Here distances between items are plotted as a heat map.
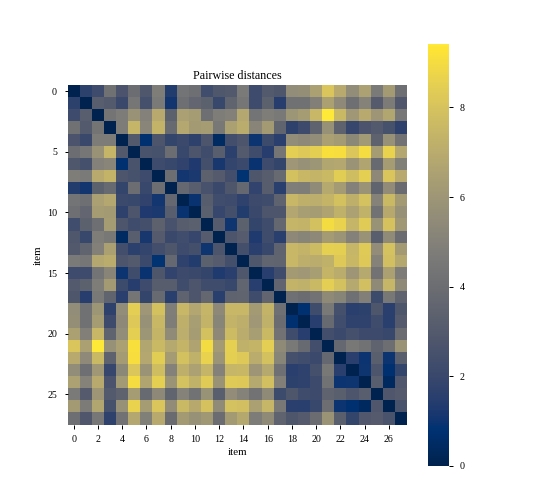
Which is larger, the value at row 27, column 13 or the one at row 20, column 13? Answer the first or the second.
the second
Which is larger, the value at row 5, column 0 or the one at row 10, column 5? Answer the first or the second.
the first
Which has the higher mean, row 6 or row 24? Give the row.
24
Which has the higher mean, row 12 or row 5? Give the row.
5
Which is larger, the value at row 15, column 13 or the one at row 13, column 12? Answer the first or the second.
the second
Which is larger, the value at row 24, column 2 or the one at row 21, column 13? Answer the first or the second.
the second
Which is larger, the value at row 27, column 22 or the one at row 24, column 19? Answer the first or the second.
the first
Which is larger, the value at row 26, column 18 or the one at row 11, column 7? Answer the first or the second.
the second
